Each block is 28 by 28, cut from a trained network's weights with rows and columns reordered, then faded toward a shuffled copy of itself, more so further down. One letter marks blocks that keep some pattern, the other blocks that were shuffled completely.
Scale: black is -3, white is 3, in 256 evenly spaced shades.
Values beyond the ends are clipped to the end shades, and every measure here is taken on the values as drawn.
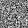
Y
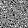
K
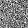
K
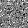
Y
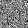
K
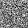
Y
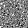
K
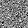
K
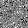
K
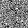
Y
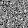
K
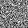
K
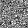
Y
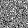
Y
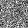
Y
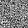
Y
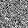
K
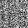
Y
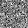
K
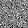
K
